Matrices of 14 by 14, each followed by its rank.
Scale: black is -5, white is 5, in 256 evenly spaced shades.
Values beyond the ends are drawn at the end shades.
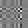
one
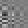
one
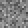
full rank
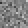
full rank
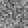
full rank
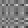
one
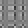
one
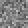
full rank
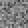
full rank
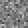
full rank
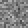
full rank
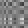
one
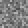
full rank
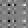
one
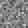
full rank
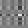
one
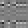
one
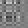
one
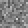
full rank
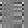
one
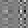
one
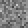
full rank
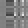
one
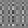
one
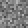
full rank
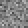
full rank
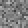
full rank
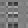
one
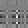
one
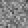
full rank
